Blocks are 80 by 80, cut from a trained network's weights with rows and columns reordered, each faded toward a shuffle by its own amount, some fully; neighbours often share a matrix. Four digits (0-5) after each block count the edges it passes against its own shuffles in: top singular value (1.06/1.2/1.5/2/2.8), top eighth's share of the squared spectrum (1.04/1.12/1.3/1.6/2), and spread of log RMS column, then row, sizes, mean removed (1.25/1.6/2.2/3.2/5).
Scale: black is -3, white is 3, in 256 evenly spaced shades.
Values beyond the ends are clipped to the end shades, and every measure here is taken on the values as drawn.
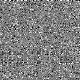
3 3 0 2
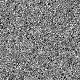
0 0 0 0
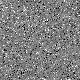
0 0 0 0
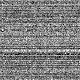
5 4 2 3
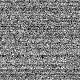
3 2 0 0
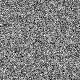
0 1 0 0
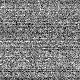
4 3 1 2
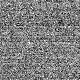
2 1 0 0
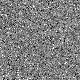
0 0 0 0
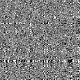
4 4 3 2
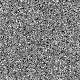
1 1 0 1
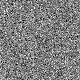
0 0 0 0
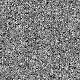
1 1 0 0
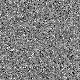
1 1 0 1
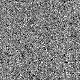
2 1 0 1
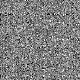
2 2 1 2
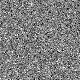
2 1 0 0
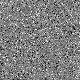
1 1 0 0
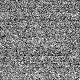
2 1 0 0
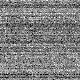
4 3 2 2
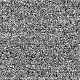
2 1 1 0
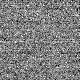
2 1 0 0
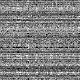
5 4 2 3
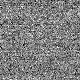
2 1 0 0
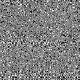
3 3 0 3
